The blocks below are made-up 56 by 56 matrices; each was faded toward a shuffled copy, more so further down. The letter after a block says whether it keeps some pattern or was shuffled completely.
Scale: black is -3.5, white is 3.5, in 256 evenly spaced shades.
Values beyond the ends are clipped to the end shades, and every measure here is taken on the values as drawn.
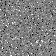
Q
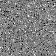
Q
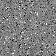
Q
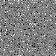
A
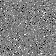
Q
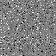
A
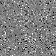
A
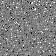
Q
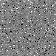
A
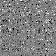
A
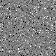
A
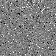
Q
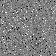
Q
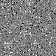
A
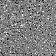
A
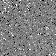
Q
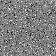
Q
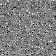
A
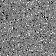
Q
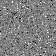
Q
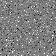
Q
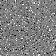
A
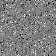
A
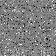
A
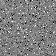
Q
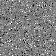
A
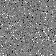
Q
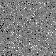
A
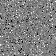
Q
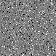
A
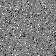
Q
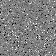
Q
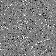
A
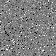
Q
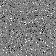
A
